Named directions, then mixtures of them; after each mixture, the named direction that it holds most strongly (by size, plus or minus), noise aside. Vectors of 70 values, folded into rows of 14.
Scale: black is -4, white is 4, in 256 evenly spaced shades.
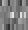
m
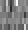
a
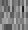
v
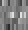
m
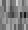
m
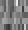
a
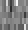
a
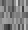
v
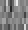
a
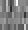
a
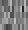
v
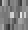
m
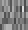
v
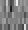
a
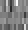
a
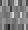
m
